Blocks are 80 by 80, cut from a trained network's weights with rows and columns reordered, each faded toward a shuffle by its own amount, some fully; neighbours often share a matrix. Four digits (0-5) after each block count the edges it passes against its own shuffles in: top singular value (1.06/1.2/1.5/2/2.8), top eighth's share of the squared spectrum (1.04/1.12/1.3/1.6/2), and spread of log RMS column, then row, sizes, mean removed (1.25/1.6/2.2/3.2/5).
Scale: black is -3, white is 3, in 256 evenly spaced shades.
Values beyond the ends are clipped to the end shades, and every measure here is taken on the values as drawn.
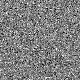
0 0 0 0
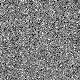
0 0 0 0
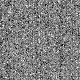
2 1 0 1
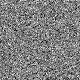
1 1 0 0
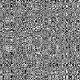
4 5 3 3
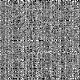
4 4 1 3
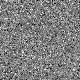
0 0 0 0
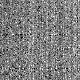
3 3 0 2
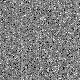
1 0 0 0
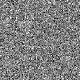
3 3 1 1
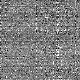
3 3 3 0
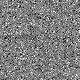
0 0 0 0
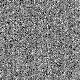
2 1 0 0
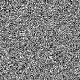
3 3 1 1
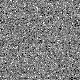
1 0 0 0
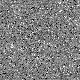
0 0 0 0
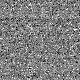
2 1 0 0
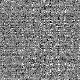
3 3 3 0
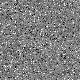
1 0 0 0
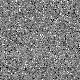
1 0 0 0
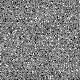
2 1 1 0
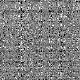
3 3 3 0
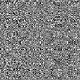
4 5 3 3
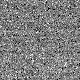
1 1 0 0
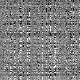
4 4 4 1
